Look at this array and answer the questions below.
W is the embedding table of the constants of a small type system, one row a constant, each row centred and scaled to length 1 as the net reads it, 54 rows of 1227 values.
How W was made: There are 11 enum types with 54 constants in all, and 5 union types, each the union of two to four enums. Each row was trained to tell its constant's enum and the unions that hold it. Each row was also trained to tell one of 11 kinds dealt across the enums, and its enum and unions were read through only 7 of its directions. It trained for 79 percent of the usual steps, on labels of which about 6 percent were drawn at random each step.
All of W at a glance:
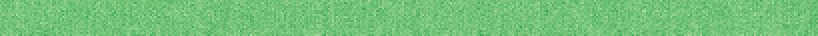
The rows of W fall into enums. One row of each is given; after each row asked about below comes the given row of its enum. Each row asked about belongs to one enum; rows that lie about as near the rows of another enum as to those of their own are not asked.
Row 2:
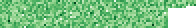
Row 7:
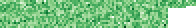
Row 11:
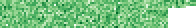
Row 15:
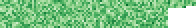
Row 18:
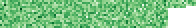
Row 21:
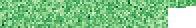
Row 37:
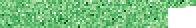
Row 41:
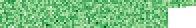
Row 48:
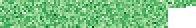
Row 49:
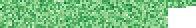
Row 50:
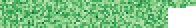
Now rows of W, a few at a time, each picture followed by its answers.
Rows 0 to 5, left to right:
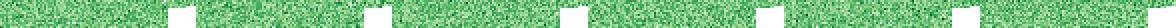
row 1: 50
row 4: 21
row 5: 49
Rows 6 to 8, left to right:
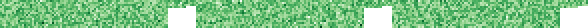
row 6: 11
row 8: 41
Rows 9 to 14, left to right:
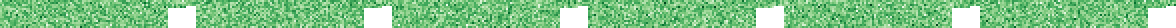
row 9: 18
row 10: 49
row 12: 21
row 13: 48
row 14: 49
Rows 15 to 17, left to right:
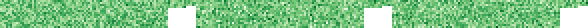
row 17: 37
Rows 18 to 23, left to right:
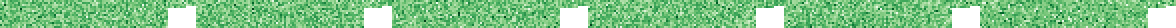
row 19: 15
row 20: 21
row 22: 11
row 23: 11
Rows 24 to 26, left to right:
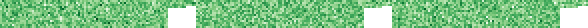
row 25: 41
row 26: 41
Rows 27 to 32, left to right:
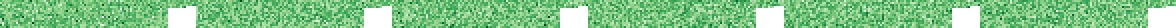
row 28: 21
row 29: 2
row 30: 41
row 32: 49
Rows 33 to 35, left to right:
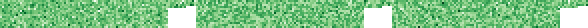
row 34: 50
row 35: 41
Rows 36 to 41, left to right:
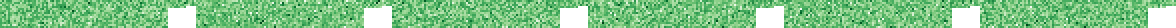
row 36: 2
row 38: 49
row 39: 11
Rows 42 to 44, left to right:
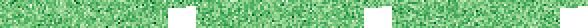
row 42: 21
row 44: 2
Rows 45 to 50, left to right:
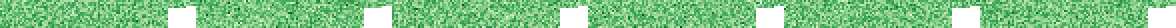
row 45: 11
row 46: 50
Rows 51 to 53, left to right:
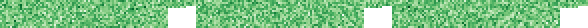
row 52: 7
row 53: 7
